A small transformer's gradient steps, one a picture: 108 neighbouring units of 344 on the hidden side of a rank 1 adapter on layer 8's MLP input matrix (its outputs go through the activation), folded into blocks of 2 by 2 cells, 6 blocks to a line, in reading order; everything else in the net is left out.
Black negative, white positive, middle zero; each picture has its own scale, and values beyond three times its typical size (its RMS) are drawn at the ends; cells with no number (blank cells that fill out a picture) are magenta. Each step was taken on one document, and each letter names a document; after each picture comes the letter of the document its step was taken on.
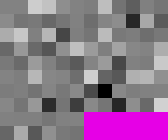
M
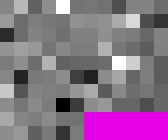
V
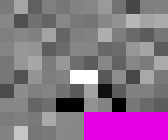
M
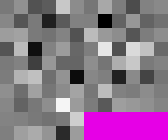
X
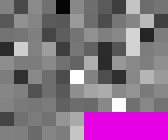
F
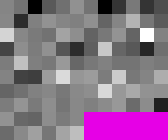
F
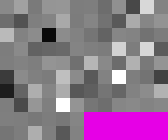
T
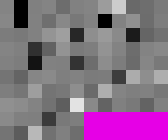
X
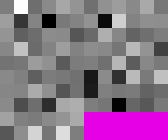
X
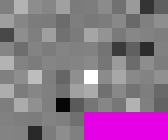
T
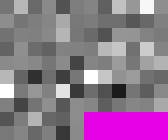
T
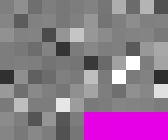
V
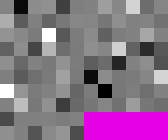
V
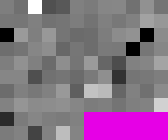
F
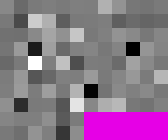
X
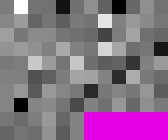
X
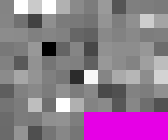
M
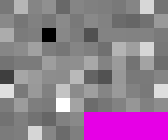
T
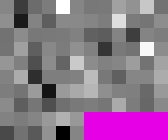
X
